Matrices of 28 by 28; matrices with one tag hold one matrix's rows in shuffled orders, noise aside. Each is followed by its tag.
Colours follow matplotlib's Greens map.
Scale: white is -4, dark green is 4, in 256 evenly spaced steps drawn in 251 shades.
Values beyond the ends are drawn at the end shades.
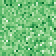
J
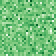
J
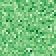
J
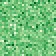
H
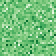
J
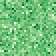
H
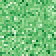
H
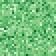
H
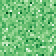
J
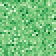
H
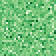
J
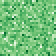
H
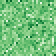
J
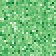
H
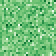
J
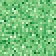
H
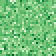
H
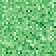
J
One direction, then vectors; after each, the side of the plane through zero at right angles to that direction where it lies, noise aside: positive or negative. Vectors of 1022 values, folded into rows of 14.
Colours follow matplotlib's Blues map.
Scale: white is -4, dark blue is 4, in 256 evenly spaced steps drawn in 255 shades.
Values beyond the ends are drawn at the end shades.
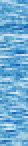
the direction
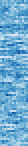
positive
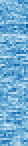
positive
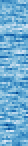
negative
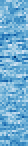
negative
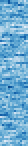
negative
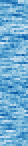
negative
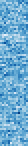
positive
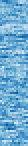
negative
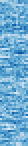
positive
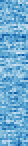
negative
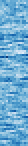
negative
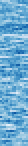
positive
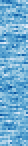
negative
